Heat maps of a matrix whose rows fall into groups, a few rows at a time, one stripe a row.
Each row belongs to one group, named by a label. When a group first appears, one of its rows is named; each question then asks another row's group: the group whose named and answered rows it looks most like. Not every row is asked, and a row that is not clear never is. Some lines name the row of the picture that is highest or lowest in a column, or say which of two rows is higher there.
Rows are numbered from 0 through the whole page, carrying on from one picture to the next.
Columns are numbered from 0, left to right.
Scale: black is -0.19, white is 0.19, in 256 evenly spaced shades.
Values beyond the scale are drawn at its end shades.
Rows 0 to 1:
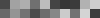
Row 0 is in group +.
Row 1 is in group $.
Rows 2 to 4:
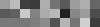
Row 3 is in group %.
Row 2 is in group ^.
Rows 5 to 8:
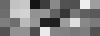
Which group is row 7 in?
$
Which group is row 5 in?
+
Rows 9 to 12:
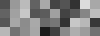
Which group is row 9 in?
+
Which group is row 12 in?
$
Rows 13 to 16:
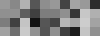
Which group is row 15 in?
$
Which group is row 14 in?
+
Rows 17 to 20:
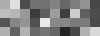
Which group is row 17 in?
^
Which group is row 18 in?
^
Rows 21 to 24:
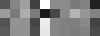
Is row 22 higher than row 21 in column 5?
No
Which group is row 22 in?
$
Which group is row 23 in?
%
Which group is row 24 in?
%
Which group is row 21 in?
%
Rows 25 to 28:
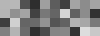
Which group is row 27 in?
^
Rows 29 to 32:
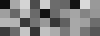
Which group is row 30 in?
$
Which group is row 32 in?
%
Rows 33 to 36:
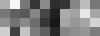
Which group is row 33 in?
^
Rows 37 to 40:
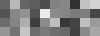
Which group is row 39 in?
+
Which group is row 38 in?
%
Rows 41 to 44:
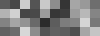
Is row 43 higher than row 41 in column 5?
No
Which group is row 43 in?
$
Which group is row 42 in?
^
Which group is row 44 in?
+
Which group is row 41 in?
%
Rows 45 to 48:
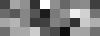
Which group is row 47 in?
+
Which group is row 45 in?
%
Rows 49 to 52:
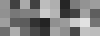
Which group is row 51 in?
$
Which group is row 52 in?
+
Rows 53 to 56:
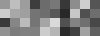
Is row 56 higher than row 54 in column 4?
Yes
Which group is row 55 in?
%
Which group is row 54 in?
^
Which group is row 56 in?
%
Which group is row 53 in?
^
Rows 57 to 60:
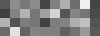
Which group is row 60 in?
^
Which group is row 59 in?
$
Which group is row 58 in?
%
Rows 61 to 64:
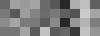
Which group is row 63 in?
^
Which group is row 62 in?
+
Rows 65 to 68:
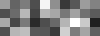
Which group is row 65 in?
%
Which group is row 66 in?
%
